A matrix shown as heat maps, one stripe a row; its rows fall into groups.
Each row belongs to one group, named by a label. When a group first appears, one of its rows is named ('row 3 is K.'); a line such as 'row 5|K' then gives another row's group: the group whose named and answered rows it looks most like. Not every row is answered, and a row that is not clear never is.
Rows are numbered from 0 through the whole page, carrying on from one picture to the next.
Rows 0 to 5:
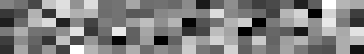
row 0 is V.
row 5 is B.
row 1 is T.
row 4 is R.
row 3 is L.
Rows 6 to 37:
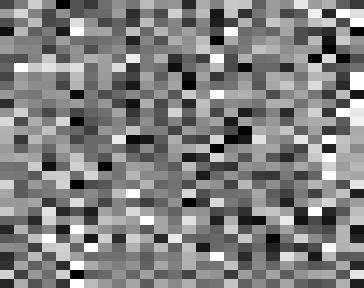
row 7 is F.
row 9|B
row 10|F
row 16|R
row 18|F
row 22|F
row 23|L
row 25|V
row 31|B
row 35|B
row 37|B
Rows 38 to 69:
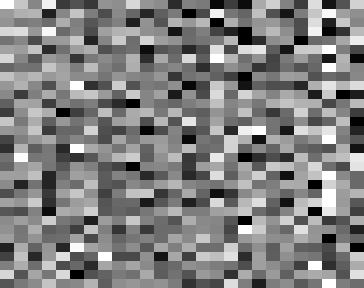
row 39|L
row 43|L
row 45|V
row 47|L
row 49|R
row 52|L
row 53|V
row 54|B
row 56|R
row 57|L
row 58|T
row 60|L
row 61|T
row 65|B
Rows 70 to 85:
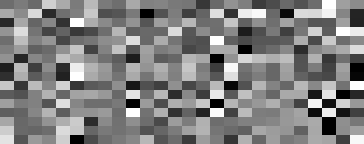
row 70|V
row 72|B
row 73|F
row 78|B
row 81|F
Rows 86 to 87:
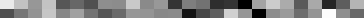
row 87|V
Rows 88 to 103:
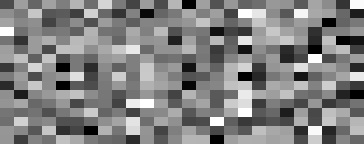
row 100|T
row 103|F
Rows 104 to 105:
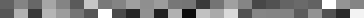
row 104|V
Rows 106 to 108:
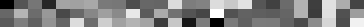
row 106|T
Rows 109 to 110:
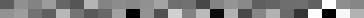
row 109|V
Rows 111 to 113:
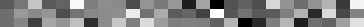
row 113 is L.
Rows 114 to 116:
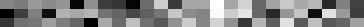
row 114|R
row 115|T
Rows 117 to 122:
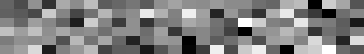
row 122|L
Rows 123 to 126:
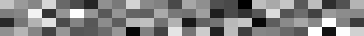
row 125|V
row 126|F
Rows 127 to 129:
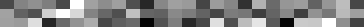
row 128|V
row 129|L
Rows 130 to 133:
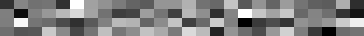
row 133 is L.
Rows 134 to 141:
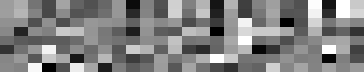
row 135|F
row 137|F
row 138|T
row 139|V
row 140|R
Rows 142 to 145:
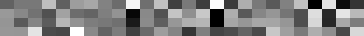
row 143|F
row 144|F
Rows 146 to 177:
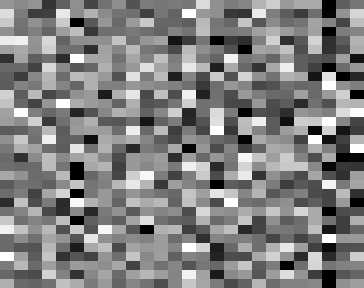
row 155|V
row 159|L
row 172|V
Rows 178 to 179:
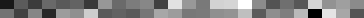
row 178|T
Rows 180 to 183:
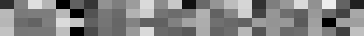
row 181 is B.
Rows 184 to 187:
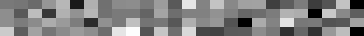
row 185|T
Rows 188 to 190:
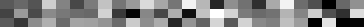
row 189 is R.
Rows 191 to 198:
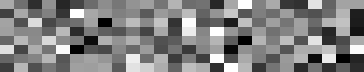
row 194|R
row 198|B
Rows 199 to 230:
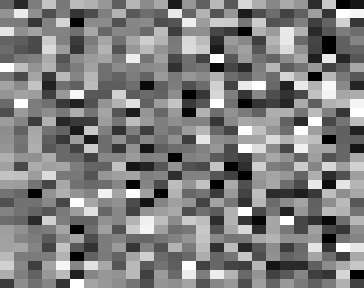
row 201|R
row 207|T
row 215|L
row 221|B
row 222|T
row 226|F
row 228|V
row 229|R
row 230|B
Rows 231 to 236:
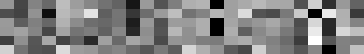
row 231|F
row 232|T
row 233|F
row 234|F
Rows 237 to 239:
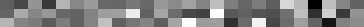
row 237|T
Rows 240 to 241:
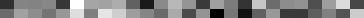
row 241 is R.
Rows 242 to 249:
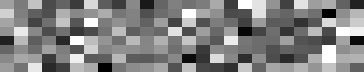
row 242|L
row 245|F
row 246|B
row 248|L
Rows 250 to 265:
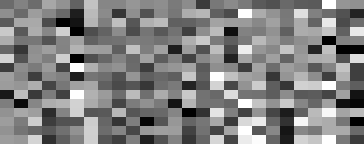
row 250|V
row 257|B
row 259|L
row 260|B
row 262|L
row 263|L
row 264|T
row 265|L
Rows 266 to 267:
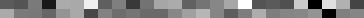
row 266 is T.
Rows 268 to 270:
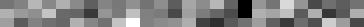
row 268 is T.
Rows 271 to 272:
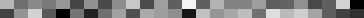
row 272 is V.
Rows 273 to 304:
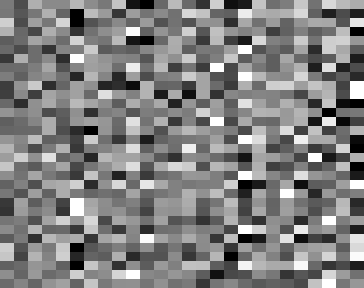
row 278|T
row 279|B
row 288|L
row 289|R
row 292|L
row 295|B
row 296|B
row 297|V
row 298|L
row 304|V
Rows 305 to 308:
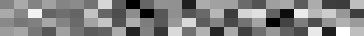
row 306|L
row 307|V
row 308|F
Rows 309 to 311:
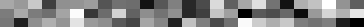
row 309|L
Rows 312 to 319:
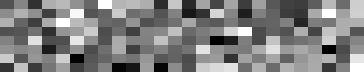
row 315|T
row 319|R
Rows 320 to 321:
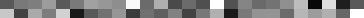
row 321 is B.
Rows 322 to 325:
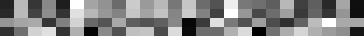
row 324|L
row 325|V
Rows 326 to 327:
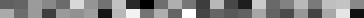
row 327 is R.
